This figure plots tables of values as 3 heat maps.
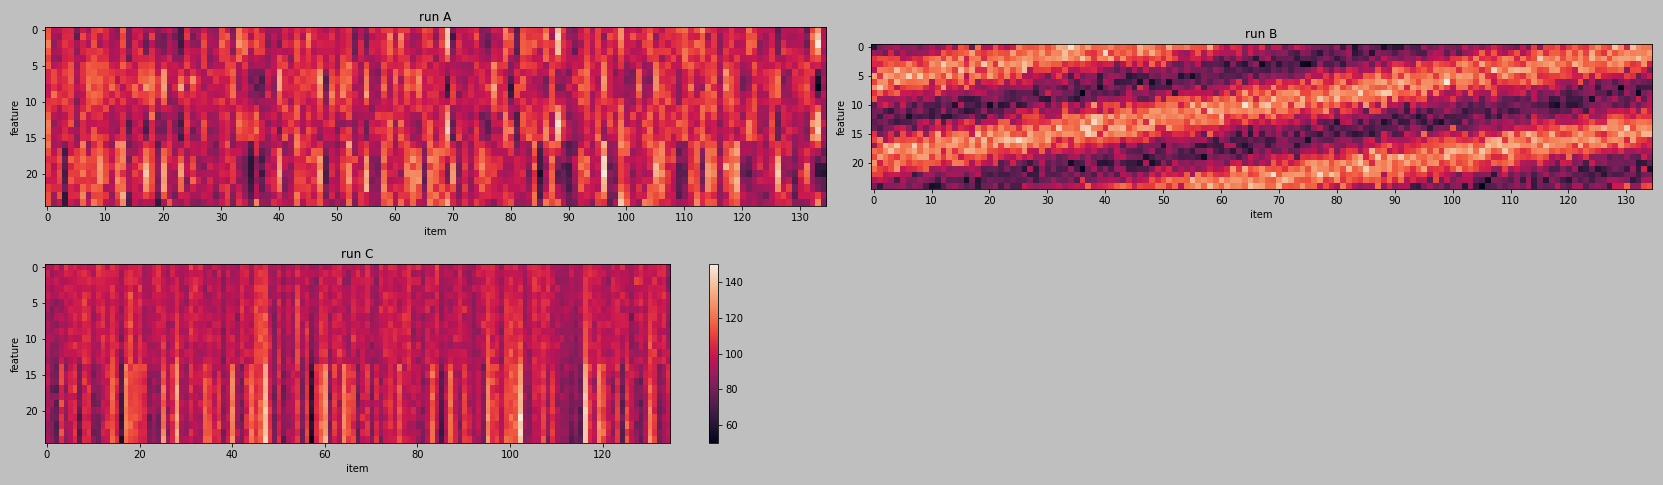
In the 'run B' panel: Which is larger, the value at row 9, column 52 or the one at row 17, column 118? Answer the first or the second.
the second
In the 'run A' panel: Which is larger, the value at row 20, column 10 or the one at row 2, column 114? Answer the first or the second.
the first
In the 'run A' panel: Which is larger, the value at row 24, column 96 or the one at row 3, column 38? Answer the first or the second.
the first
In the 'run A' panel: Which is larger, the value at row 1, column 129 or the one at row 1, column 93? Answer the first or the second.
the second
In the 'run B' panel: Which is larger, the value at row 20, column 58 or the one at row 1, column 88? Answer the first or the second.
the first
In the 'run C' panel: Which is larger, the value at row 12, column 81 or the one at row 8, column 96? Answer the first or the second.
the second
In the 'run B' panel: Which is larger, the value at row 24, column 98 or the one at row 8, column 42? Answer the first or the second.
the first
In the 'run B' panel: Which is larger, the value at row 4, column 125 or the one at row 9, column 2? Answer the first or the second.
the first
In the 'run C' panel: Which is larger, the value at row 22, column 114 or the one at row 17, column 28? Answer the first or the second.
the second
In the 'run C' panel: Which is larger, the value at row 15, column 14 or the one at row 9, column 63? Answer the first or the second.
the first
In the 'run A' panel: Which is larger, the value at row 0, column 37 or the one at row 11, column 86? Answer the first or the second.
the second
